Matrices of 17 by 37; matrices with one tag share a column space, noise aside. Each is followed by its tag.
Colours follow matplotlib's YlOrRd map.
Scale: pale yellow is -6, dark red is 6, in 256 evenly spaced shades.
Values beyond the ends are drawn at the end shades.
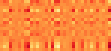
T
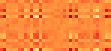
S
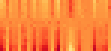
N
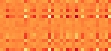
S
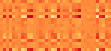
S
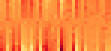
N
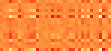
S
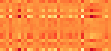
S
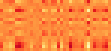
T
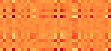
S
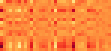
T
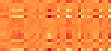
S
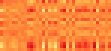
T
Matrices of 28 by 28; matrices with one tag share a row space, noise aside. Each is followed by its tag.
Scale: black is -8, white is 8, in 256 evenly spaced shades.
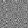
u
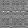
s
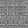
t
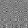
u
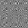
u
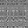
t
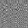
u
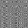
u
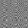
u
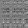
s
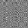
u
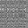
t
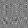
u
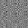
u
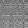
s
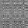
s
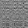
s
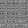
t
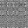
t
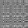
s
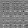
s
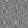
u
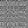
t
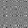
u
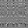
t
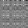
s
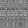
t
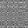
t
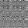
s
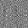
u
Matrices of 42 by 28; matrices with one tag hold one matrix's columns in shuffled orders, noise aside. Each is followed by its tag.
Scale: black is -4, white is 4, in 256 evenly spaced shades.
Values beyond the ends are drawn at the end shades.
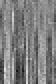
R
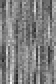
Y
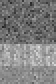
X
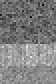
X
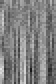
R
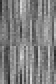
Y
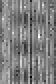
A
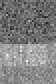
X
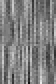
Y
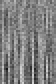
R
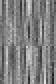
Y
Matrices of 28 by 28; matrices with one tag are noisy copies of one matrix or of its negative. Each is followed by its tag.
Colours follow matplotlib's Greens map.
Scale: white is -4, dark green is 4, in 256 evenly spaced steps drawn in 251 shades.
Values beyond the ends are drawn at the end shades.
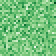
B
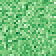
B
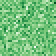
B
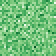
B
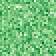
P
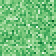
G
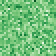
P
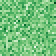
B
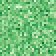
P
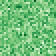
P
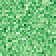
B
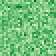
P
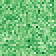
G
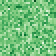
P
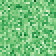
P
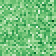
G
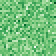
B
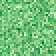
P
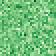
P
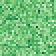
G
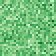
G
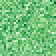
B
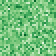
P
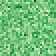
P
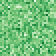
P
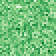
P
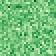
P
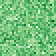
G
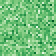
G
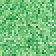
G
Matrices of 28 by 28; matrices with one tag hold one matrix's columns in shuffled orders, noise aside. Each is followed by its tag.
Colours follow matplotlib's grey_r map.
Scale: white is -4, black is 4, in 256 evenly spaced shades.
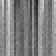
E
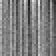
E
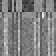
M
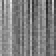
E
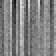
E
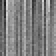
E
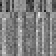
M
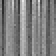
E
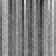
E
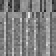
M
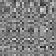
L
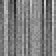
E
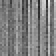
E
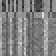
M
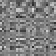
L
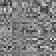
L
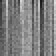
E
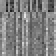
M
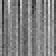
E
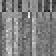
M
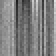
E
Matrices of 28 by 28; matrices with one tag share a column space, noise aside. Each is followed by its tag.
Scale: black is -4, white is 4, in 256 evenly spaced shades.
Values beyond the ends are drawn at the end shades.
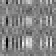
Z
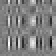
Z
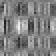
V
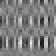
Z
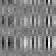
Z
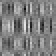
V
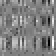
Z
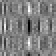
V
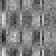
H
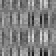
H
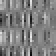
H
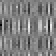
V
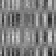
H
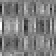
V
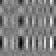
Z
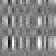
Z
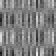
H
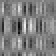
V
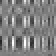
Z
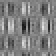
V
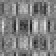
V
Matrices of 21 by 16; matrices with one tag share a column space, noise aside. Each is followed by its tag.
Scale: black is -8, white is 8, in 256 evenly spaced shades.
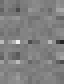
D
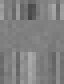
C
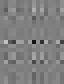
D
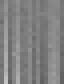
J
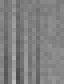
J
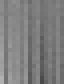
J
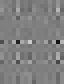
D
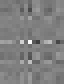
D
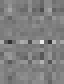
D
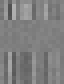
C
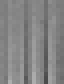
J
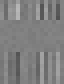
C
